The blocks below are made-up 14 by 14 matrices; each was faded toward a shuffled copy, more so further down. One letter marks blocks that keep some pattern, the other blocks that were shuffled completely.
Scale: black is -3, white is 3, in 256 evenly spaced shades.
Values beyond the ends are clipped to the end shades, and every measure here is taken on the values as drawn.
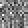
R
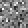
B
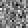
B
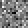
B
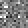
R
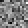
B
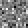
R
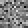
R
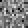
B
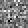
B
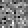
B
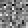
R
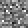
B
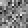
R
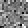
B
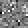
B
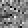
B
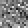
B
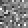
B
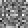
R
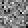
B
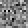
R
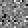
R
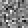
B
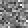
B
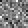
B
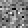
R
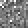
B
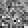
B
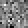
B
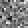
B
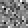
B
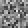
B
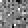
R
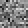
B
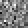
B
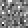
B
